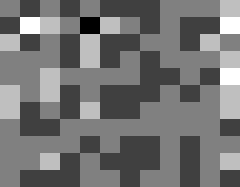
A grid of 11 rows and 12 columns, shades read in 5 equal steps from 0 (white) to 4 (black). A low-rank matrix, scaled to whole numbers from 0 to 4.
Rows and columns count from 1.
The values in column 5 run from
1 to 4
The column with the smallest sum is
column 12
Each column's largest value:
3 3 3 3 4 3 3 3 3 3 3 3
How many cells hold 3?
47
